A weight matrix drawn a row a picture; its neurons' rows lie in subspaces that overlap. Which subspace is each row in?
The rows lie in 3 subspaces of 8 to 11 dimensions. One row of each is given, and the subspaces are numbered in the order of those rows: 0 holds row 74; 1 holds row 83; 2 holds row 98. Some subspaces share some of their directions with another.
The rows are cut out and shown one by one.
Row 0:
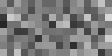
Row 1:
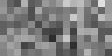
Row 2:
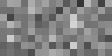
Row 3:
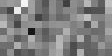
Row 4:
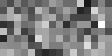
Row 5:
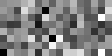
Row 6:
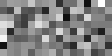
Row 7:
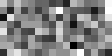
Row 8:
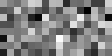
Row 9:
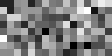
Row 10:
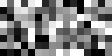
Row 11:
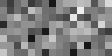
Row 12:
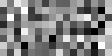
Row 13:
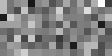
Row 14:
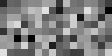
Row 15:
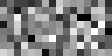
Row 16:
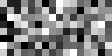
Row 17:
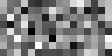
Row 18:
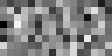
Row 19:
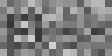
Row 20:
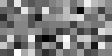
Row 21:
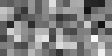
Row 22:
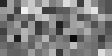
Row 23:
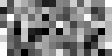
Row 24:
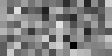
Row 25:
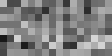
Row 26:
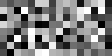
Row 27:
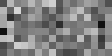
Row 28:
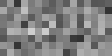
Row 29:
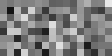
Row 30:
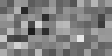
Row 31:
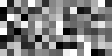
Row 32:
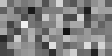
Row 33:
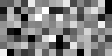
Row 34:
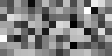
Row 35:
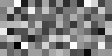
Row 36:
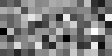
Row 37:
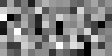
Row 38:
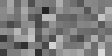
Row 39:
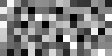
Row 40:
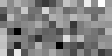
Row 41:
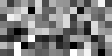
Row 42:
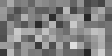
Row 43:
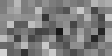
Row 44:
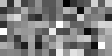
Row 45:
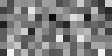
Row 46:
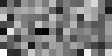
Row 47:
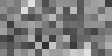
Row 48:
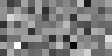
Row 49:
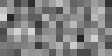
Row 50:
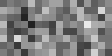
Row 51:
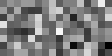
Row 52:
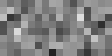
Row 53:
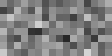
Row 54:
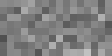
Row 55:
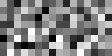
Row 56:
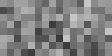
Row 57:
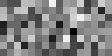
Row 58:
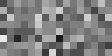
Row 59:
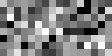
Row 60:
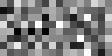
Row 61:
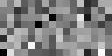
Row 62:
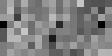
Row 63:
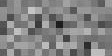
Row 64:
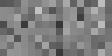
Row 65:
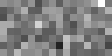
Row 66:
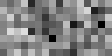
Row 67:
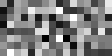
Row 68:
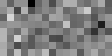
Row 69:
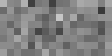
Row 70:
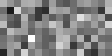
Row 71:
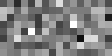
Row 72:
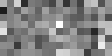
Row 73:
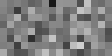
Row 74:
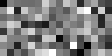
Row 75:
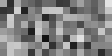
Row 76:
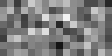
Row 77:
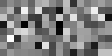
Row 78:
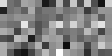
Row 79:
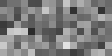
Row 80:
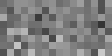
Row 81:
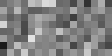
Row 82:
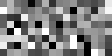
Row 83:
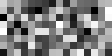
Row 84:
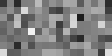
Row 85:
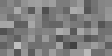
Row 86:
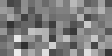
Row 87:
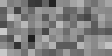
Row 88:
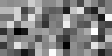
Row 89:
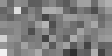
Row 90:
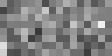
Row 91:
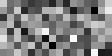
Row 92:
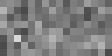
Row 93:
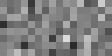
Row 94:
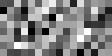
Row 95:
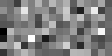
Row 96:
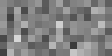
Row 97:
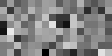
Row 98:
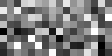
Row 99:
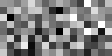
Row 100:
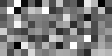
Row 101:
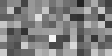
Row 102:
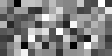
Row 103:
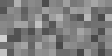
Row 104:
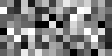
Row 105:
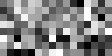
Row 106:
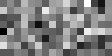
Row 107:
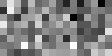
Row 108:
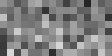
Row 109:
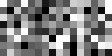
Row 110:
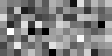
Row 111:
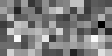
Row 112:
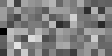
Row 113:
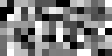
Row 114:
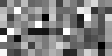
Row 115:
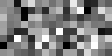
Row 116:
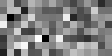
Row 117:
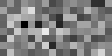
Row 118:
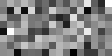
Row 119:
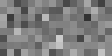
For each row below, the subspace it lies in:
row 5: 1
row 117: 1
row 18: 2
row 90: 2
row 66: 0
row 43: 2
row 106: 2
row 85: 2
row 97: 0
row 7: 1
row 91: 1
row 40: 2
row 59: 0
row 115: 2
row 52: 1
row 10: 2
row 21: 0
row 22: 1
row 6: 2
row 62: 0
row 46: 1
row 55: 1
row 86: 0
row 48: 2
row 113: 1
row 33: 1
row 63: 1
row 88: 2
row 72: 2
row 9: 0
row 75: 1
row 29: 0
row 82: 1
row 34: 0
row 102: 2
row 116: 0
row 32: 1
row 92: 2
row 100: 2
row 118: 0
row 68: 0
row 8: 0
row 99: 0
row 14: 1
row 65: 2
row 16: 2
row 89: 1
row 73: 0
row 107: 0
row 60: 1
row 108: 2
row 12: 0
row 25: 2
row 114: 1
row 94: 1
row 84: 1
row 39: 1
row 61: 1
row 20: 2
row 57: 0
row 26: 0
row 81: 2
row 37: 1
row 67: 1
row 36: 2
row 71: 1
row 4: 0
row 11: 0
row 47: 1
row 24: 2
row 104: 0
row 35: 2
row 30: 1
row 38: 1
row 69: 0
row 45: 1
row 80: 1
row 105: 2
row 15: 0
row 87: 0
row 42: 1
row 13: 0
